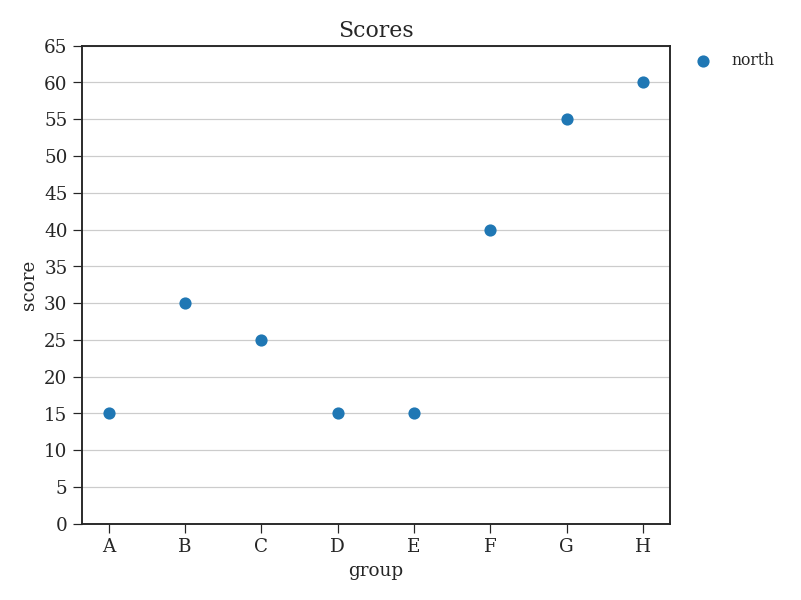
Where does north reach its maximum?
H
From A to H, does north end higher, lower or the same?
higher
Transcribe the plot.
Title: Scores
x-axis: group, ticks A B C D E F G H
y-axis: score, ticks 0 5 10 15 20 25 30 35 40 45 50 55 60 65
Legend: north
Values:
north: 15 30 25 15 15 40 55 60
